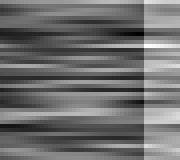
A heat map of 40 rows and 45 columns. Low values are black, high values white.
Seam: vertical, 80% of the way across, the right part higher. Ninth with the highest average: bottom right. Grain: streaks across.
